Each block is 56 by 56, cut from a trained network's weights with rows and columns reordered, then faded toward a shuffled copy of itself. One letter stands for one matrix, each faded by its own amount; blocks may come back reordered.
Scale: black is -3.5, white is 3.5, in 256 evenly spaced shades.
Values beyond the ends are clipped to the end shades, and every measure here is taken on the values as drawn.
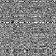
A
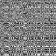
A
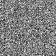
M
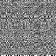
A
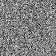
M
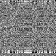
A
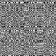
A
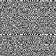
A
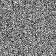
M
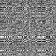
A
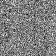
M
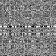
A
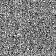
M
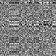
A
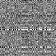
A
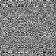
A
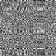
A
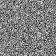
M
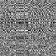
A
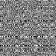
A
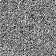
M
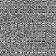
A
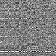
A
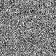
M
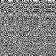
A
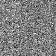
M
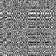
A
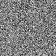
M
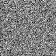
M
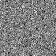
M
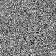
M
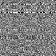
A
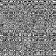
A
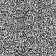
M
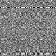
A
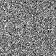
M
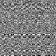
A
